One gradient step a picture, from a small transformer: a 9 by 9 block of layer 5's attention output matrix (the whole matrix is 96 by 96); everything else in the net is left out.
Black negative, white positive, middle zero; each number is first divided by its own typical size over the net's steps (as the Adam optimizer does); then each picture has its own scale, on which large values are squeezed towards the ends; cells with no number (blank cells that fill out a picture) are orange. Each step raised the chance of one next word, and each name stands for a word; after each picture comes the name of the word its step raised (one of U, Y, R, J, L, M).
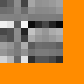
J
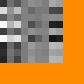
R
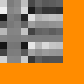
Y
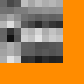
J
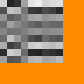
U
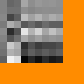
J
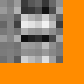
R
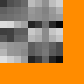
J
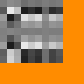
Y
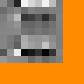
U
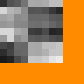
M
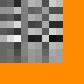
R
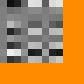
U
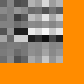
R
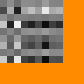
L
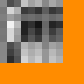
M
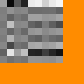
U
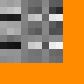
Y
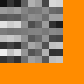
U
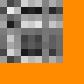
U
